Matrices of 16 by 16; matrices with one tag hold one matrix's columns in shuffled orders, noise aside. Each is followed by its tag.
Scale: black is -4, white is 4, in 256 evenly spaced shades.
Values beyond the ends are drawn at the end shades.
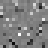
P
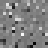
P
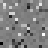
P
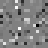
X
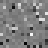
P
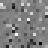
P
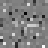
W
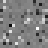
X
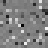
X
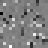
W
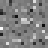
X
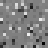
P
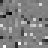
W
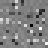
X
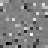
P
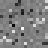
X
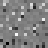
P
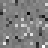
W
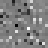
X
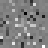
W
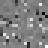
W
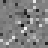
X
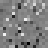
P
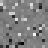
P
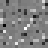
X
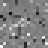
W
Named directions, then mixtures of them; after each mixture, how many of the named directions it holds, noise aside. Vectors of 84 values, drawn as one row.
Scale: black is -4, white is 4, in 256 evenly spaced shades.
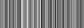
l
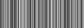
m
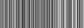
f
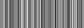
three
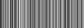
one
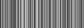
two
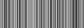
three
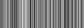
two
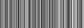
three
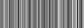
three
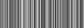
two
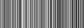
three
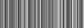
three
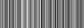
one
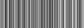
two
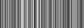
two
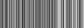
one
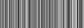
three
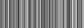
three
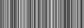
one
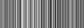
two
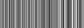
two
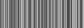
three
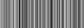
one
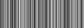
one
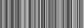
three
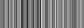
one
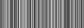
one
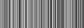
three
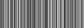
two
